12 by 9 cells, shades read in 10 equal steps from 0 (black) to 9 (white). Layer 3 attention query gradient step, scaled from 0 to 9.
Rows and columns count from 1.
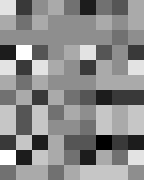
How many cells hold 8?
6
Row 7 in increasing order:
1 2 2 2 3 4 4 6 6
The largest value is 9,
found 2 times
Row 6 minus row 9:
-1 1 -1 0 0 1 -1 0 -1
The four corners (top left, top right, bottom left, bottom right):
8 6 4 5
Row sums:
39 48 44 42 50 49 30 52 51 25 46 52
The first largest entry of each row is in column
1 1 1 2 1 1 2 1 1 2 1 6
